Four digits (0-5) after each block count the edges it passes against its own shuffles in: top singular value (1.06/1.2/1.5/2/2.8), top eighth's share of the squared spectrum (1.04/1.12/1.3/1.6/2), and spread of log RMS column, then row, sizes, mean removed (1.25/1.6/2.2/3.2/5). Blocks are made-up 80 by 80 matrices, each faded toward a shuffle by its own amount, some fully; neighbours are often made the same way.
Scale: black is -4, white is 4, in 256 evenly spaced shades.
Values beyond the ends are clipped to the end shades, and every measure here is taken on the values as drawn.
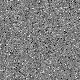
2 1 0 0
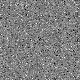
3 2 0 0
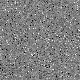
2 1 0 0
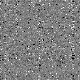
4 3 2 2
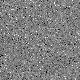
0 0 0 0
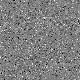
2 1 0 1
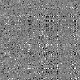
4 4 3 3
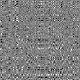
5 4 3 3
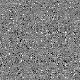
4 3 2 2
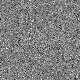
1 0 0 0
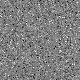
0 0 1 0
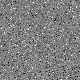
0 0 0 0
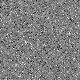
0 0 0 0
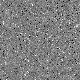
0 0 1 0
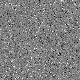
0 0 0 0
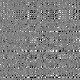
5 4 2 3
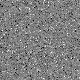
2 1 0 0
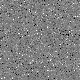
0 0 0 0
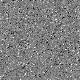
1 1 0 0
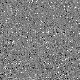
3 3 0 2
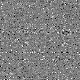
3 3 0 2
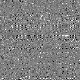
4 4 2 3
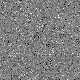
0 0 0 0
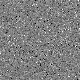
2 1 0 0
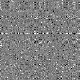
4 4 2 2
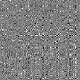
4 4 2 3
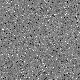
1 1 0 0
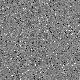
2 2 0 0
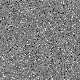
0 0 1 0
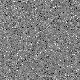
3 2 0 0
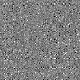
4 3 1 2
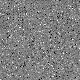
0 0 0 0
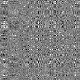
5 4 3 3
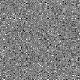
4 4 2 2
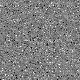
3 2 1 1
